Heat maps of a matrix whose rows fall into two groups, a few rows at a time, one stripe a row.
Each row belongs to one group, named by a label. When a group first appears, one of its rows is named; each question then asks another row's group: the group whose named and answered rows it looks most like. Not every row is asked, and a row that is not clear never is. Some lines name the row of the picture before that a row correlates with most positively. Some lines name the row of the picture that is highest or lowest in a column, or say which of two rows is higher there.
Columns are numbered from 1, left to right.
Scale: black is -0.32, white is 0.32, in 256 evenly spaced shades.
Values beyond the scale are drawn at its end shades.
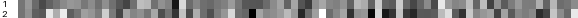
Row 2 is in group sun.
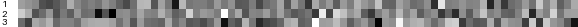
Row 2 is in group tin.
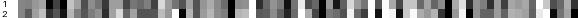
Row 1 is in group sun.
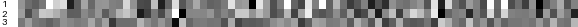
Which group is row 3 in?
sun
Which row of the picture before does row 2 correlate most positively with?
2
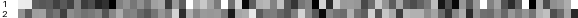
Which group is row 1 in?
tin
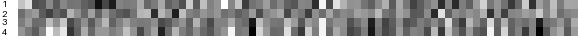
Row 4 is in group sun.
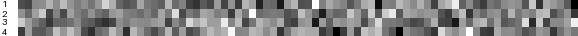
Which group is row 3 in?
tin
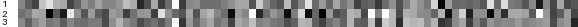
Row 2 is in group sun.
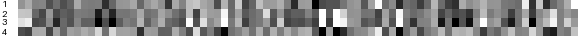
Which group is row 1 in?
tin
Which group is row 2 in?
tin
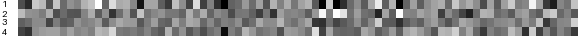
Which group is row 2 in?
tin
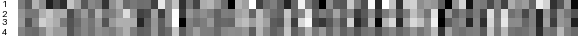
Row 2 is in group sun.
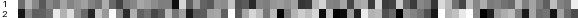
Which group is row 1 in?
sun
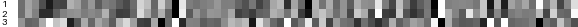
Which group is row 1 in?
sun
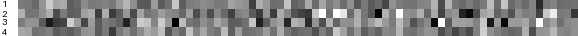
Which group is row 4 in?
tin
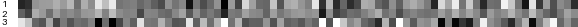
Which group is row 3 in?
tin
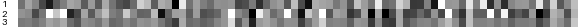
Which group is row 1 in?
sun
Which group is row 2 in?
sun
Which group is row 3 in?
sun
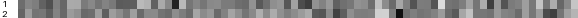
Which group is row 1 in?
sun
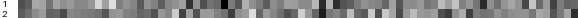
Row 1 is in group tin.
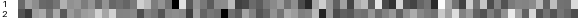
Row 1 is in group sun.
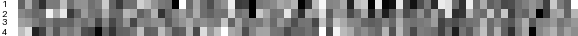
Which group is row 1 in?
sun
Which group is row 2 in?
sun
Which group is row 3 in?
tin
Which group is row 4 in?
tin
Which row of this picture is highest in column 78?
2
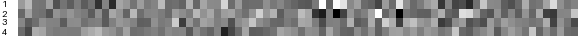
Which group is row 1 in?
tin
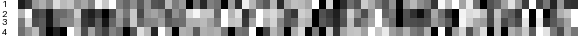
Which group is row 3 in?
tin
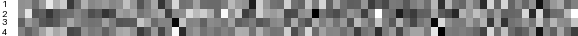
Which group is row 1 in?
sun
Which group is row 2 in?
tin
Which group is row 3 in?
sun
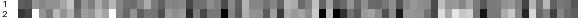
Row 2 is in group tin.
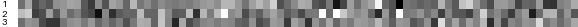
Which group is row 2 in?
tin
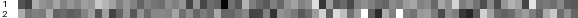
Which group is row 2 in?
tin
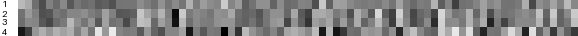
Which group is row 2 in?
sun
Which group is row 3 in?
sun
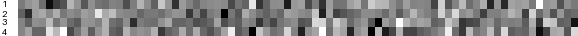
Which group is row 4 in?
sun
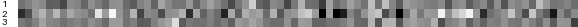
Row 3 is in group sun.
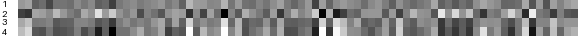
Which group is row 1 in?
tin
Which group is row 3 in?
tin
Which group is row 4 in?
tin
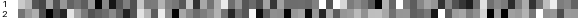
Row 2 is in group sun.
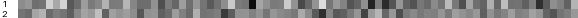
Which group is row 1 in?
sun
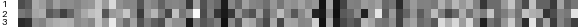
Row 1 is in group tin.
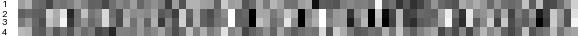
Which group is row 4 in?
tin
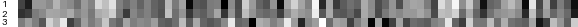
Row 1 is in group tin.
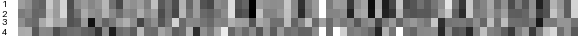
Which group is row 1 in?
sun
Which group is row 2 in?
sun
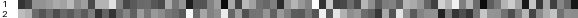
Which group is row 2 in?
tin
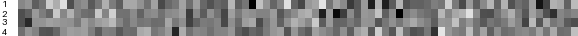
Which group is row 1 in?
sun
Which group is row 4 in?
sun
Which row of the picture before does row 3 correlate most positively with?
1
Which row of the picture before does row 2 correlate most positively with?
1
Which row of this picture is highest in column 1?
1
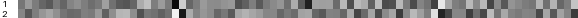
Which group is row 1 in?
sun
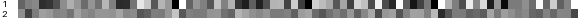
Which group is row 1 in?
sun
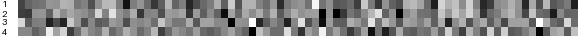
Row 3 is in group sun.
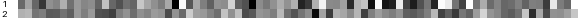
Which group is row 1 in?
sun
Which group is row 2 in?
tin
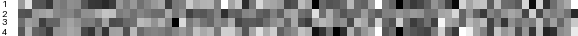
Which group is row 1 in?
tin
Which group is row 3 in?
sun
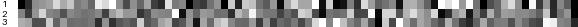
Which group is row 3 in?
tin
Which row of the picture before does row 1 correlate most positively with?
2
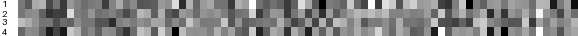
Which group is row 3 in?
tin
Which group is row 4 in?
sun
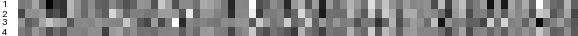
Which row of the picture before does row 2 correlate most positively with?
1
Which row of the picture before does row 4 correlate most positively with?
1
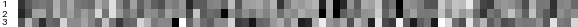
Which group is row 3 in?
sun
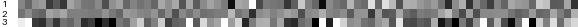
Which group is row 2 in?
sun
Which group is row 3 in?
tin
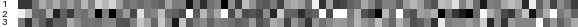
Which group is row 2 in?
tin
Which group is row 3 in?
sun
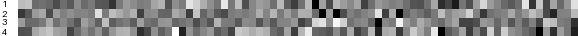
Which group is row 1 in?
tin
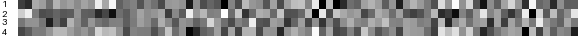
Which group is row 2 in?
tin
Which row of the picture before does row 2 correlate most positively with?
1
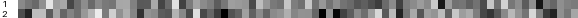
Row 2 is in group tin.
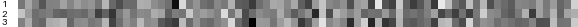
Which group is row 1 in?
sun
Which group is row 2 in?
tin
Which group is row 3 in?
sun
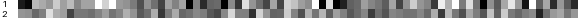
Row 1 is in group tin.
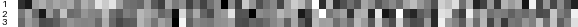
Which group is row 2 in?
sun
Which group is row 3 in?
sun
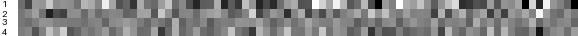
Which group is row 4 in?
sun
